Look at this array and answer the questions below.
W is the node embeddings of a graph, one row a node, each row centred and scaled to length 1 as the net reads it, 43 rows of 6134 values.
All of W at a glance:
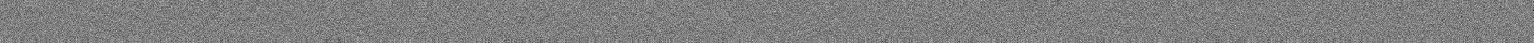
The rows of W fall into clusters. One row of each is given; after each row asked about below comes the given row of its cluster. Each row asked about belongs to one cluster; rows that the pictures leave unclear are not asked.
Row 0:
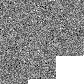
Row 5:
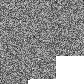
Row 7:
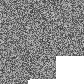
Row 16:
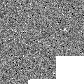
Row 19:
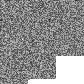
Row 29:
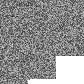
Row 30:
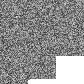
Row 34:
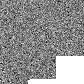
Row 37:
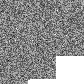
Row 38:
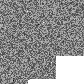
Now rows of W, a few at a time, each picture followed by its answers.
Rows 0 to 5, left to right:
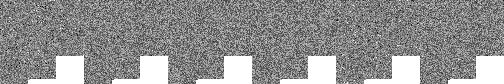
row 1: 5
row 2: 34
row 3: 0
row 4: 19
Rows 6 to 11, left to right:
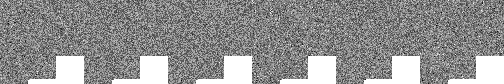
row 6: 7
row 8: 38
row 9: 34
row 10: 7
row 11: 30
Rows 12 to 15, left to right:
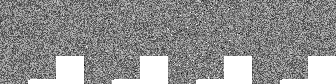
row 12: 29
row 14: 0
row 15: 5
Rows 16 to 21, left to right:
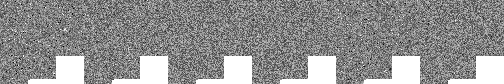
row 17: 7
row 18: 19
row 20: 37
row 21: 7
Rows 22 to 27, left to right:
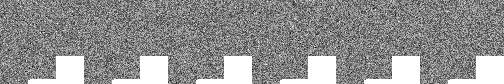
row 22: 16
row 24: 30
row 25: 37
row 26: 29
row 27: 38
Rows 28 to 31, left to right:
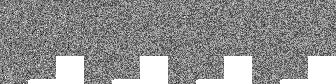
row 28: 34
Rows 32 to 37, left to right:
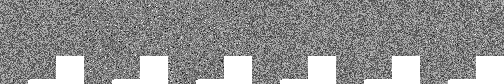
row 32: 38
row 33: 16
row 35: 29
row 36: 0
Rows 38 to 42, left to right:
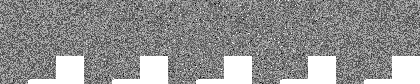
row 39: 37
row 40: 37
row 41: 19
